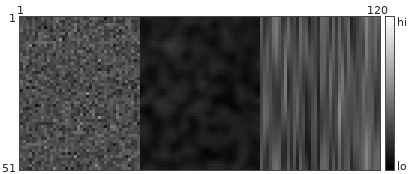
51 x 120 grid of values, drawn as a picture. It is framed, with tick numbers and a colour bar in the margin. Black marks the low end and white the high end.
The table splits into one row of 3 panels. Panel 1,1: low, fine-grained. Panel 1,2: very low, blotchy, faint in contrast. Panel 1,3: low, streaked downward.
